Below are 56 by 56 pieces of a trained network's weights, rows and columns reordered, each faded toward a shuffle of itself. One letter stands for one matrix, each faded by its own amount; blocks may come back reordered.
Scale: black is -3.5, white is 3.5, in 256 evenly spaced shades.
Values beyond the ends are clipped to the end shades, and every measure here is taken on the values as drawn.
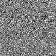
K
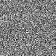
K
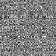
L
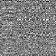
L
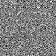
K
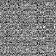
L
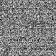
K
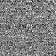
K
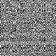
L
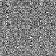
L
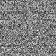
K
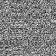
K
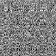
L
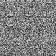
K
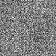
K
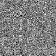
K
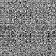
L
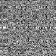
L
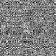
L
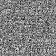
K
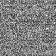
K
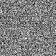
K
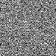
K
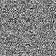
K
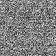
K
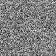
K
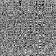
L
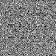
K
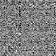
L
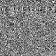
K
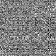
L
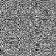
L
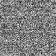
K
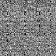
L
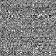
L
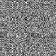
L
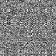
L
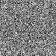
K
